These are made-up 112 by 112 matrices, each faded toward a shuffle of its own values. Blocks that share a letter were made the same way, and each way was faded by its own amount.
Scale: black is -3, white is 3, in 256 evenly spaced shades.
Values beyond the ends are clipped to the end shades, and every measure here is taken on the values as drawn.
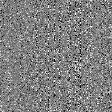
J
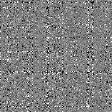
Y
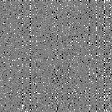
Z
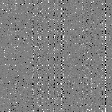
Z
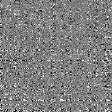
Y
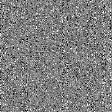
J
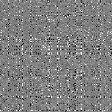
Z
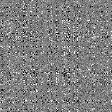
Y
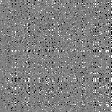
Z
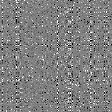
Z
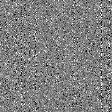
J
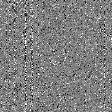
J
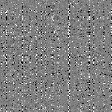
Z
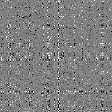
Z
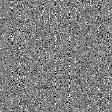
J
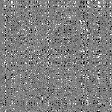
Z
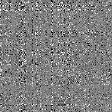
Y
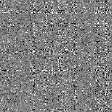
Y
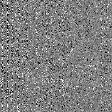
J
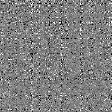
Y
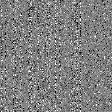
J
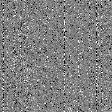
J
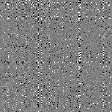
Z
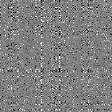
Z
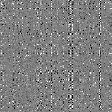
Z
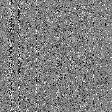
J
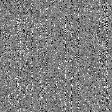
J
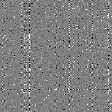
Z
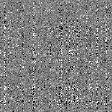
Y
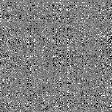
Y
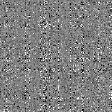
Y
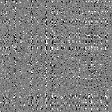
Z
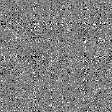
Y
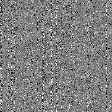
J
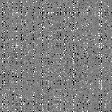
Z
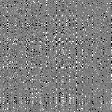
Z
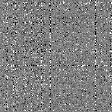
Y
